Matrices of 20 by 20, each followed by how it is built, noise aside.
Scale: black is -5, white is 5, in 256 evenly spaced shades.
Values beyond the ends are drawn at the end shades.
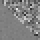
upper triangular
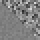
upper triangular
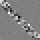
banded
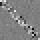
banded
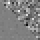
upper triangular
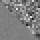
upper triangular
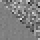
upper triangular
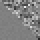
upper triangular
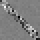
banded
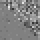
upper triangular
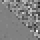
upper triangular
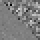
upper triangular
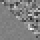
upper triangular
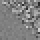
upper triangular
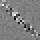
banded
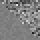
upper triangular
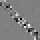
banded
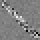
banded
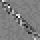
banded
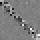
banded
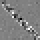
banded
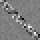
banded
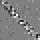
banded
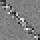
banded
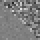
upper triangular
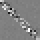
banded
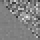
upper triangular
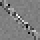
banded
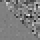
upper triangular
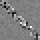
banded
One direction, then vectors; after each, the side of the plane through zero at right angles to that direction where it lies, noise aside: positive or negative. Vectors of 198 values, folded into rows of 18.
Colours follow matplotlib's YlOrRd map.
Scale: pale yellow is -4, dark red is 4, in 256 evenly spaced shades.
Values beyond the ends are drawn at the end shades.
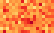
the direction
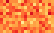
negative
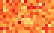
negative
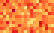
negative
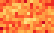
negative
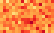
positive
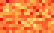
negative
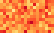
positive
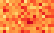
positive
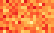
negative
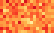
negative
